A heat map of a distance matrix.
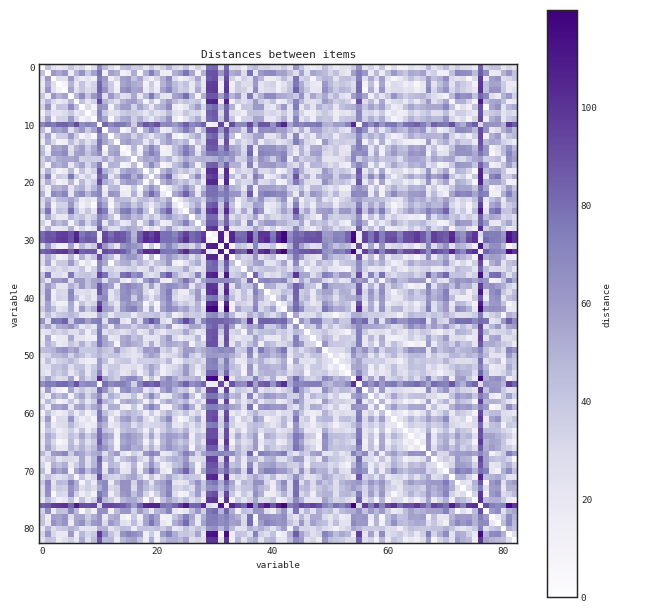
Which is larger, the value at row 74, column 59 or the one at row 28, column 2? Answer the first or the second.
the first
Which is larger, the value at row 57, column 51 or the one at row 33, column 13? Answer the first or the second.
the first
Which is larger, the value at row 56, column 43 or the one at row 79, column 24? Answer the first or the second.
the second
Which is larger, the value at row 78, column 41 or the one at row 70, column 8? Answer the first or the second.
the first
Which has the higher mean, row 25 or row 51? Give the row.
25
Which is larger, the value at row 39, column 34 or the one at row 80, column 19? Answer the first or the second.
the second
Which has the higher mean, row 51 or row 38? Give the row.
38
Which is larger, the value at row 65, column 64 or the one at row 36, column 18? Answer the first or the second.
the second
